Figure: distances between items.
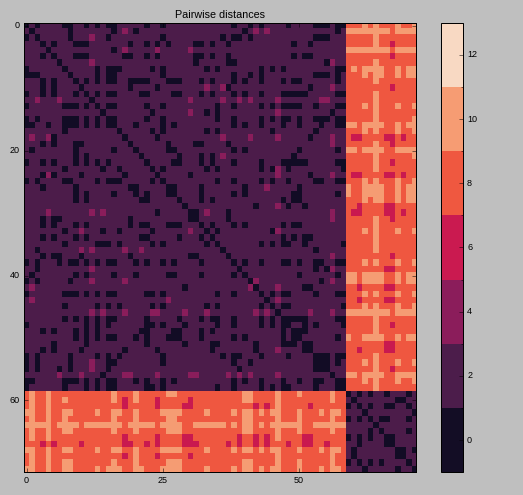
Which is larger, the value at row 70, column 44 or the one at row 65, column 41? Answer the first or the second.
the second
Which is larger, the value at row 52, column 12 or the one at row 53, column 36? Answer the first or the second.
the first
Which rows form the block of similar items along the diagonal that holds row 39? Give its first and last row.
0 to 58
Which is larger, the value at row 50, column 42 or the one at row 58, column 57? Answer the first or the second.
the first
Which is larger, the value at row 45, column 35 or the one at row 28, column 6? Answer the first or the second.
the second
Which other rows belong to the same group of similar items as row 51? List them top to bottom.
0, 1, 2, 3, 4, 5, 6, 7, 8, 9, 10, 11, 12, 13, 14, 15, 16, 17, 18, 19, 20, 21, 22, 23, 24, 25, 26, 27, 28, 29, 30, 31, 32, 33, 34, 35, 36, 37, 38, 39, 40, 41, 42, 43, 44, 45, 46, 47, 48, 49, 50, 52, 53, 54, 55, 56, 57, 58
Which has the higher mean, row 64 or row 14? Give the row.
64
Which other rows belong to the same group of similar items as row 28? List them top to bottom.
0, 1, 2, 3, 4, 5, 6, 7, 8, 9, 10, 11, 12, 13, 14, 15, 16, 17, 18, 19, 20, 21, 22, 23, 24, 25, 26, 27, 29, 30, 31, 32, 33, 34, 35, 36, 37, 38, 39, 40, 41, 42, 43, 44, 45, 46, 47, 48, 49, 50, 51, 52, 53, 54, 55, 56, 57, 58
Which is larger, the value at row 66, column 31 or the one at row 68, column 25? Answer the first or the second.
the second
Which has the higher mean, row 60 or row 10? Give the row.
60
